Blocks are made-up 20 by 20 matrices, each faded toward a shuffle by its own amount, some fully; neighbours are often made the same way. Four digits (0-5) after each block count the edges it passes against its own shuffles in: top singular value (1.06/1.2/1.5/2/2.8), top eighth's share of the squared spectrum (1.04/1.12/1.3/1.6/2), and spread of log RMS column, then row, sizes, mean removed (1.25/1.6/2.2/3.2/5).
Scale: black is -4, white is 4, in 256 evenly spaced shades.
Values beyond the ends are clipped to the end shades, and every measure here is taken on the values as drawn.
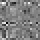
3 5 2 2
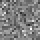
0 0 0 1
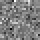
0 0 0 0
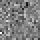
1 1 0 0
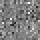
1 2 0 0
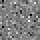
0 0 1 0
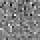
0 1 0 0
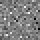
0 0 0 0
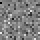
0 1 0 0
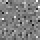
0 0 0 0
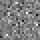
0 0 0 0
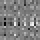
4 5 2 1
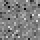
0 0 0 0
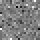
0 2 0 0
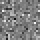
1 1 1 0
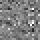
3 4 1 1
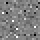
0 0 0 0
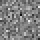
1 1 1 1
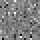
1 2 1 0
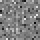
1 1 0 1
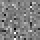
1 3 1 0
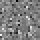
0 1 1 0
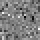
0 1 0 0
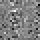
2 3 1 0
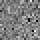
1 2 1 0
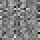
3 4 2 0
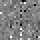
2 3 1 0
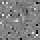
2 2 0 0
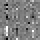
3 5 2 0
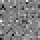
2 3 1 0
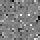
1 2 0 1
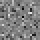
3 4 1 1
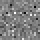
0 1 0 0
